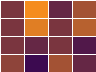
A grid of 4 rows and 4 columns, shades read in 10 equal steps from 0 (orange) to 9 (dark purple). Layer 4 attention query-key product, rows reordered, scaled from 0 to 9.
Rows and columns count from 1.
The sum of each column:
23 17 23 22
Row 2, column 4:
3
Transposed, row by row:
6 6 6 5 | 0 1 7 9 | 7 6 6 4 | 4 3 8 7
